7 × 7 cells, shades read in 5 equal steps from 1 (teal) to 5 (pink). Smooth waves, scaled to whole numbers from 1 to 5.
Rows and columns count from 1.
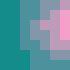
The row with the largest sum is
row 3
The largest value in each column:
1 1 2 3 4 4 5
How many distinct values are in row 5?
4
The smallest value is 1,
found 16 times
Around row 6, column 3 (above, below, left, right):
2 1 1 2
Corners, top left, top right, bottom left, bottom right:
1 4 1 2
